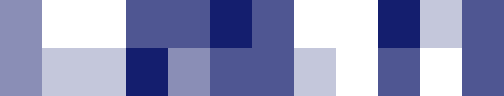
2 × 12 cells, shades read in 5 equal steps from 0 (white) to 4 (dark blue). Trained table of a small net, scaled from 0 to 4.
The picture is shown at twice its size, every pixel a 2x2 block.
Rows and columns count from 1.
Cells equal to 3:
8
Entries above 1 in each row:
7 7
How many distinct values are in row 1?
5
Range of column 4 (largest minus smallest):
1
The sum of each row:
23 23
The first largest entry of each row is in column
6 4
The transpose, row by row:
2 2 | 0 1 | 0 1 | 3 4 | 3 2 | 4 3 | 3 3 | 0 1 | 0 0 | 4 3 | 1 0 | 3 3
